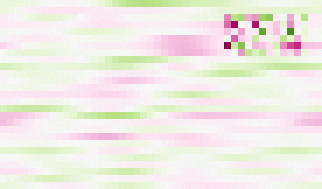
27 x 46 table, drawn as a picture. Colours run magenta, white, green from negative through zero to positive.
In the top right lies a patch that is rougher than the rest. The halves do not mirror each other. A few values lie far out on both sides of the bulk. There is no overall slope. Values change most from cell to cell in the top right. Streaks run across, left to right.
